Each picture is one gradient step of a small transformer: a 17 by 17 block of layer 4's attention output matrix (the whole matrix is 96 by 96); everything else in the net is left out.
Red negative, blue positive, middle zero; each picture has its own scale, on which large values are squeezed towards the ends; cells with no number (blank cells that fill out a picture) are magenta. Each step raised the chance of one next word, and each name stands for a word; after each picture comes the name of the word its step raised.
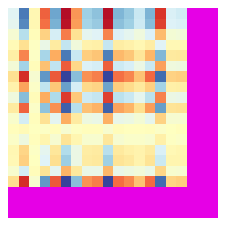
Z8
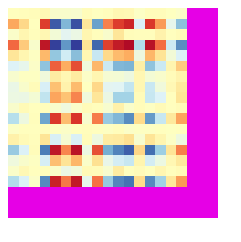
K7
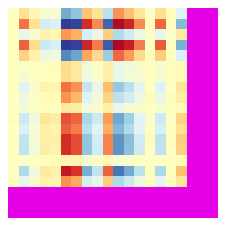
K7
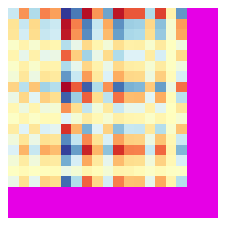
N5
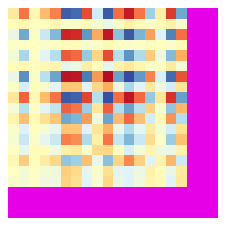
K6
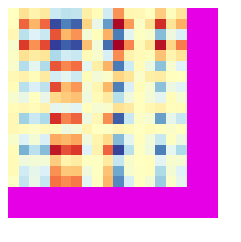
K7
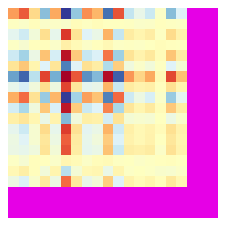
K6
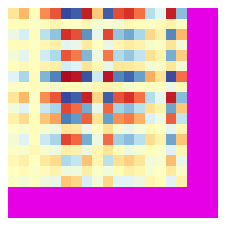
K6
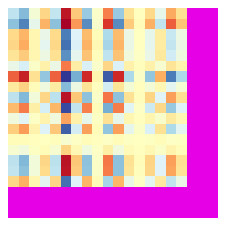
Z8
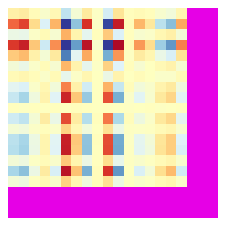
K7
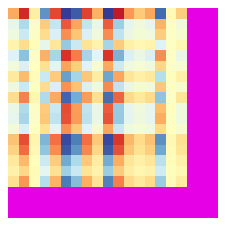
N5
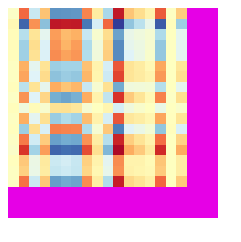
N5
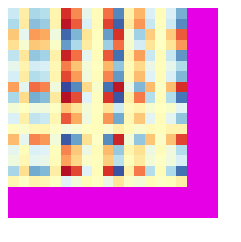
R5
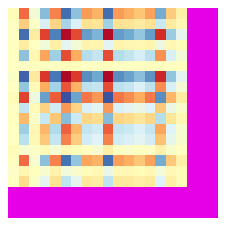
K6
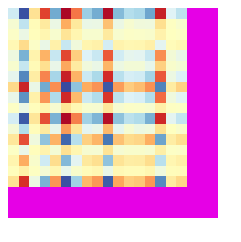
R5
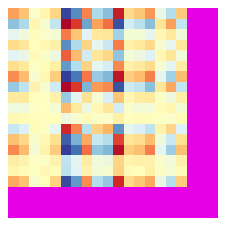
N5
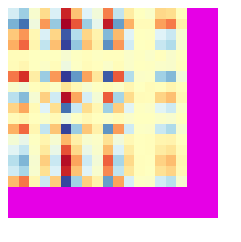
Z8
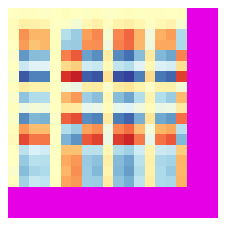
R5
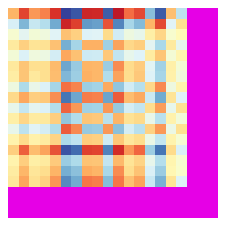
N5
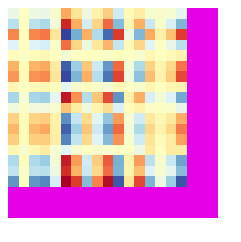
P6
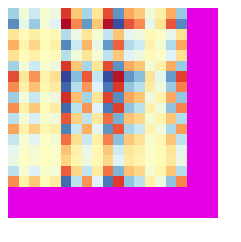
Z8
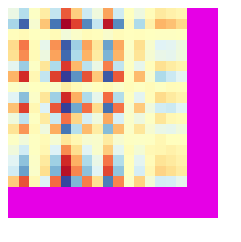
Z8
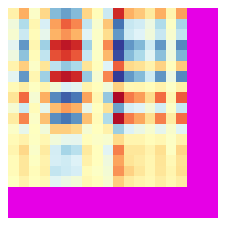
K6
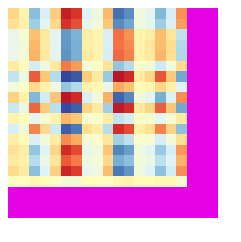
Z8
